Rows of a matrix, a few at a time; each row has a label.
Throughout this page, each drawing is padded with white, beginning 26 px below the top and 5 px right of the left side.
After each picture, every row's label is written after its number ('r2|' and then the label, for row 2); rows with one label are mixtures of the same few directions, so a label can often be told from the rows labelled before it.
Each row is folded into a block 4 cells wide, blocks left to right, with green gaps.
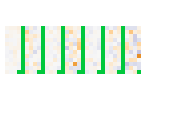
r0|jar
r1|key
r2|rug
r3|jar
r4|jar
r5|rug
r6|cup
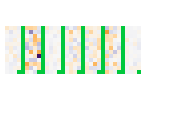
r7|rug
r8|cup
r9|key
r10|rug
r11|jar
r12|key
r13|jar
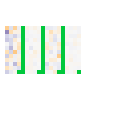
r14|key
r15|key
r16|cup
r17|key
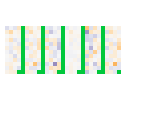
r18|rug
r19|jar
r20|jar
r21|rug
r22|key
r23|jar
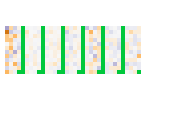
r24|key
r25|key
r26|jar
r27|key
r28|rug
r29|jar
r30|cup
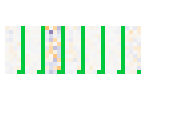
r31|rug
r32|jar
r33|rug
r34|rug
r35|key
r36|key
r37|rug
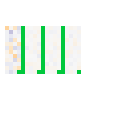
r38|rug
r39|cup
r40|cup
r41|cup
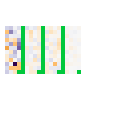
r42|jar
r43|rug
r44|jar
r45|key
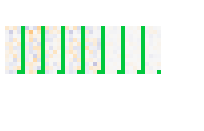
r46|rug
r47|rug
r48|key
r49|rug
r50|jar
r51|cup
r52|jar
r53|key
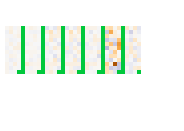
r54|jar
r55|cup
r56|rug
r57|rug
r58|cup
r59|jar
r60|rug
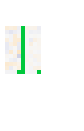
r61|cup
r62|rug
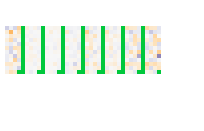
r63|rug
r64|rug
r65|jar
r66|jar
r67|key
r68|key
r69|cup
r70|cup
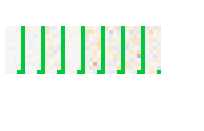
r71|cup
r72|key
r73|key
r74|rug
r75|jar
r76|rug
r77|cup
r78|rug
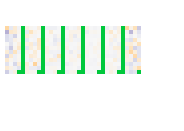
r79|key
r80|jar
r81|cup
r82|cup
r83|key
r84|rug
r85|rug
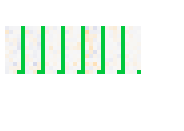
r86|jar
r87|jar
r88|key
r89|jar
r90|key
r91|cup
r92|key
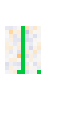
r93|cup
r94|key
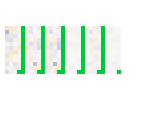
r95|key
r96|jar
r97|jar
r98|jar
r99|rug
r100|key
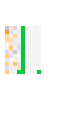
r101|key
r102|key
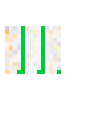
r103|key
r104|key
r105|rug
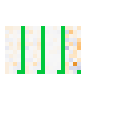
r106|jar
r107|jar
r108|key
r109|jar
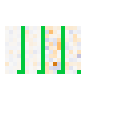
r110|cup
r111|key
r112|jar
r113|cup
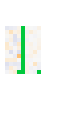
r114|cup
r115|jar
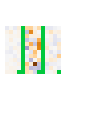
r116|rug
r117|jar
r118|cup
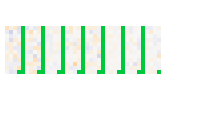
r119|rug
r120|rug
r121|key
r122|jar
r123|cup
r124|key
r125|jar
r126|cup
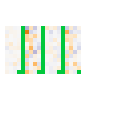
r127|jar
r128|key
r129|rug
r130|key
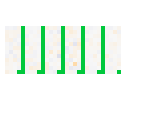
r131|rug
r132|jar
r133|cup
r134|jar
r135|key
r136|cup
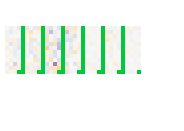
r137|jar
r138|rug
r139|jar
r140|key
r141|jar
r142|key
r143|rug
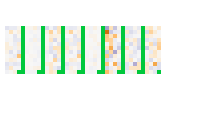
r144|cup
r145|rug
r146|rug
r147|cup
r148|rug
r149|key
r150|jar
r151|jar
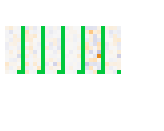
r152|cup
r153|key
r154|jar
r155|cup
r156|cup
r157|cup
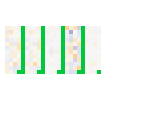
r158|jar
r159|jar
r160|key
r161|rug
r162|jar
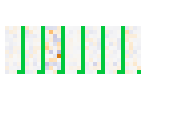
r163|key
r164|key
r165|cup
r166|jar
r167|jar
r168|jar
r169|key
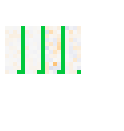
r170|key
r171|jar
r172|jar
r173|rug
